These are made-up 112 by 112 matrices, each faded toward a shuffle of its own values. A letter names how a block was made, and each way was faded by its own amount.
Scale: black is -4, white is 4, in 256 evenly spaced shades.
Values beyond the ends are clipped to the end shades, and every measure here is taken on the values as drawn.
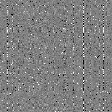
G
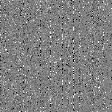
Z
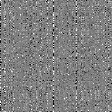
G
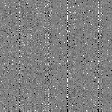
G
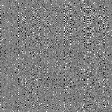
G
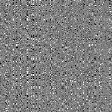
G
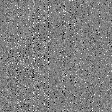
Z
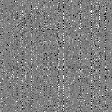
G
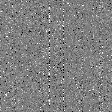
Z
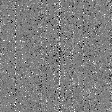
Z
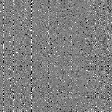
G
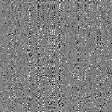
G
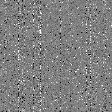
Z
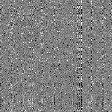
G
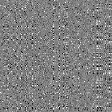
G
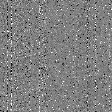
Z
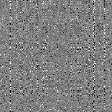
G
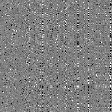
G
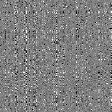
G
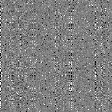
G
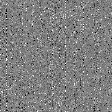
Z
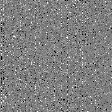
Z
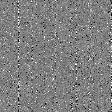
Z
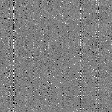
G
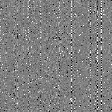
G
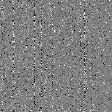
Z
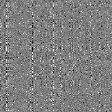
G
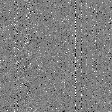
Z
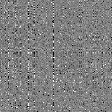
G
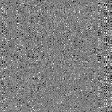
G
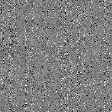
Z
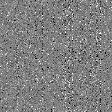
Z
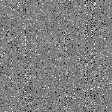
Z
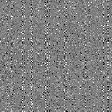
G
